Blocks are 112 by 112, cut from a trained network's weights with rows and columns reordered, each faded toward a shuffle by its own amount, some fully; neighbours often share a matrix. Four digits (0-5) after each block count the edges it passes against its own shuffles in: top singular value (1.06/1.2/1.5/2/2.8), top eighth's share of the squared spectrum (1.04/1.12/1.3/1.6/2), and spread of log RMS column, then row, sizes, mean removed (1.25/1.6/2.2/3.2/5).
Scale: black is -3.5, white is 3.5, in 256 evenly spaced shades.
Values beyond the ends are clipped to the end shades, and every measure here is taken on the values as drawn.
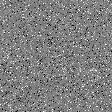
0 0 0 0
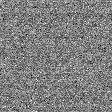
2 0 0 0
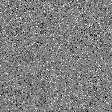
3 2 0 1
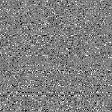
4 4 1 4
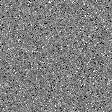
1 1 0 0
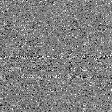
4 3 0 3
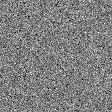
0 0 0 0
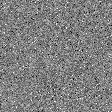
0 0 0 0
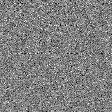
2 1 0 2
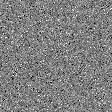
0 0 0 0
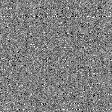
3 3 1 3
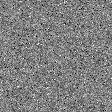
0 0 0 0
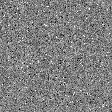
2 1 0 1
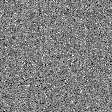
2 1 0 1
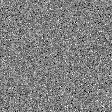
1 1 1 0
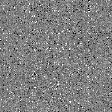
3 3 2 2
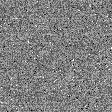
1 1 0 0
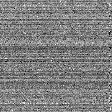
5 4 2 2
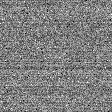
3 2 0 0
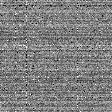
4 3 2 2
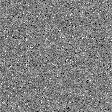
2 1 0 1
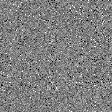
3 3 2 2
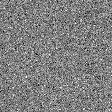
1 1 0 1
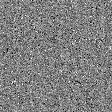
1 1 0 1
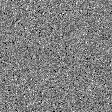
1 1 0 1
